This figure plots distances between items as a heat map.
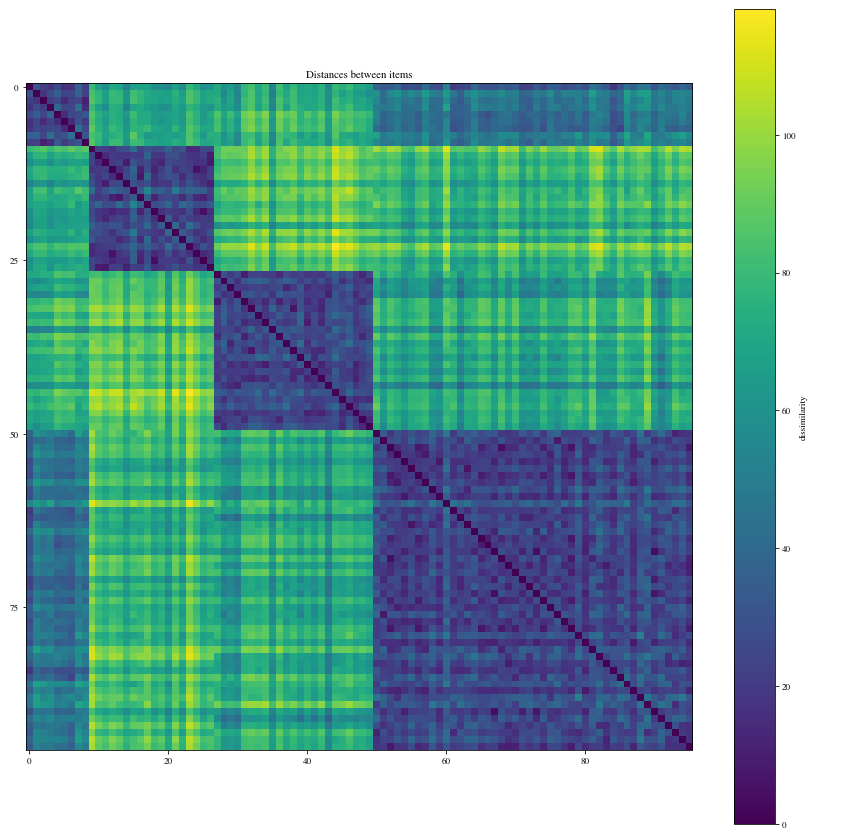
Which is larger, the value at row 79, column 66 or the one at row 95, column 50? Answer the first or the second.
the first
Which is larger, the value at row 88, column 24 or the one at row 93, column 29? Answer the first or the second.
the first
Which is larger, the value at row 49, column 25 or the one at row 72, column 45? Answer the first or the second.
the first
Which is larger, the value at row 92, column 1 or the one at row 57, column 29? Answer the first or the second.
the second
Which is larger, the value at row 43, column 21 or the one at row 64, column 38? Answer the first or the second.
the first
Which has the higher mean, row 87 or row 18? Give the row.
18
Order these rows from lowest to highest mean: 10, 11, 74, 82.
74, 82, 11, 10
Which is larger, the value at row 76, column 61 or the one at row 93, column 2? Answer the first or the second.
the second
